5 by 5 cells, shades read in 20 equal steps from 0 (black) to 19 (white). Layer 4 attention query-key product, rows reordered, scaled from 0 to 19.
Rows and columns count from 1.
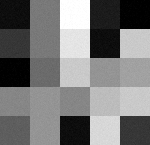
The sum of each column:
22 48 62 44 46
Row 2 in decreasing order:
17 15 9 4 1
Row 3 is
0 8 15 11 12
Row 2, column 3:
17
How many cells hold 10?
2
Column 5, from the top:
0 15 12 15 4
